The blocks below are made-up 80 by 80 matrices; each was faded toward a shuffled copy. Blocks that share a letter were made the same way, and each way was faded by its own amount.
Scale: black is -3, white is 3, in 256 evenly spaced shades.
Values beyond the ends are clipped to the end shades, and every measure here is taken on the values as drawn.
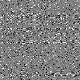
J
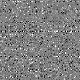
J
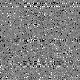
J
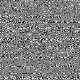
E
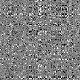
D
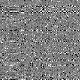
D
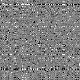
D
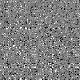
J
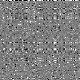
D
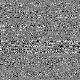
E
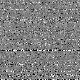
E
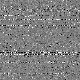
E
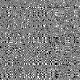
D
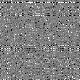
D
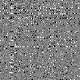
J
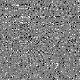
J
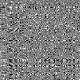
D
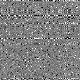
D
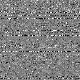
E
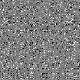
J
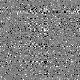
J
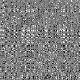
D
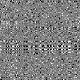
D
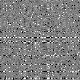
D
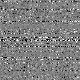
E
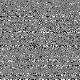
E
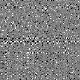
J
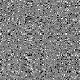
J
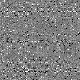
J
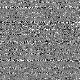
E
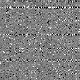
D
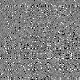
J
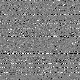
E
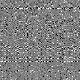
D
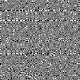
D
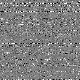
E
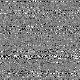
E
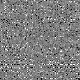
J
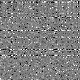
D
